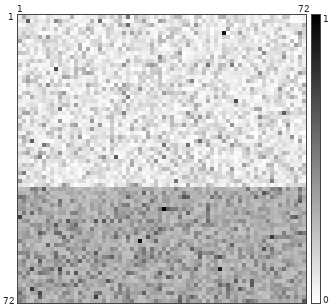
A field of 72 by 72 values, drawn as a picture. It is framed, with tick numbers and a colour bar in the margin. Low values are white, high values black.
Stripes: none. Average level on the scale: 20%. Seam: horizontal, 60% of the way down, the bottom part higher.
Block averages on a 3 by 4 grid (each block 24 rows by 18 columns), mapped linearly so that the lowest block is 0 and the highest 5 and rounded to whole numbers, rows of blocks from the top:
0000 | 1111 | 5555
